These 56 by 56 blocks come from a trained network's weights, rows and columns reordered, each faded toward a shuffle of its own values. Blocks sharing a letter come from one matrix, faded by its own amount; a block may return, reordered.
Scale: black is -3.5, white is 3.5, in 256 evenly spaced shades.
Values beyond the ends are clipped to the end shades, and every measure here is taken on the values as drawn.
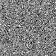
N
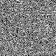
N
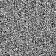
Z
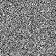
Z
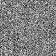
Z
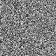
Z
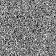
N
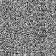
Z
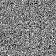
N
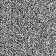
Z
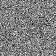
N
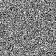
Z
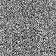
Z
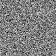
Z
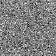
N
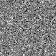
N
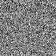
Z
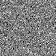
N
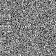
N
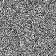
Z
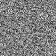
Z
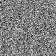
Z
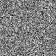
Z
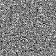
N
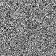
Z
